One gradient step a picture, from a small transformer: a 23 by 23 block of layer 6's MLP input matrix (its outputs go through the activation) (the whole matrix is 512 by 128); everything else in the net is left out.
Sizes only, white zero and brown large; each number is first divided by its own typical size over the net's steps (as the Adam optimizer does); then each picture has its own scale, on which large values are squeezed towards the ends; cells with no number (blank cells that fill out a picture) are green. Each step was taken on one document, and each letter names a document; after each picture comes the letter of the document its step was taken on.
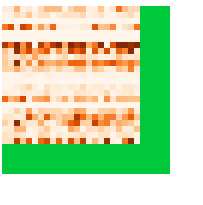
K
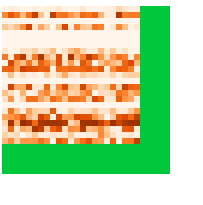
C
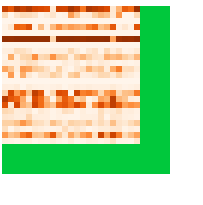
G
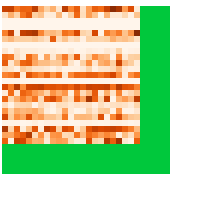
G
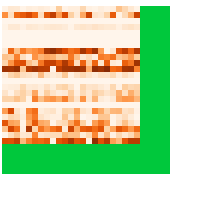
C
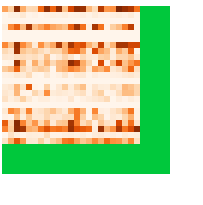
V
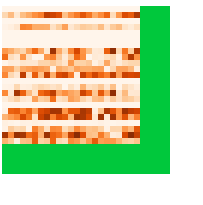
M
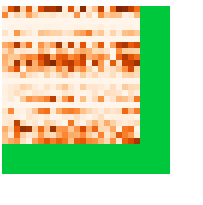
K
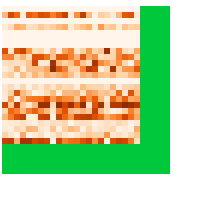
M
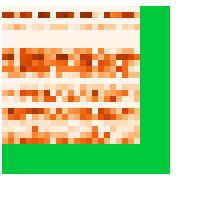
M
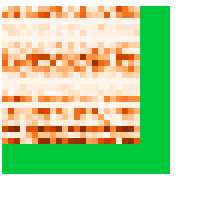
K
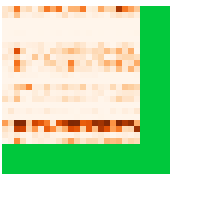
V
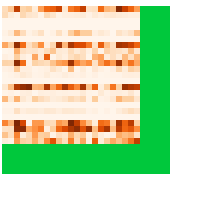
V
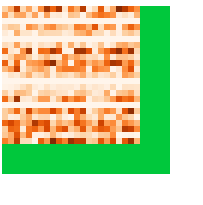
K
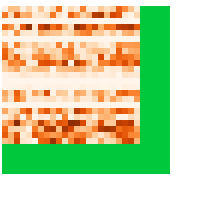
K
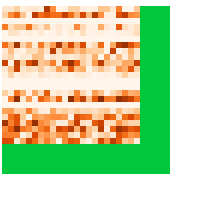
K
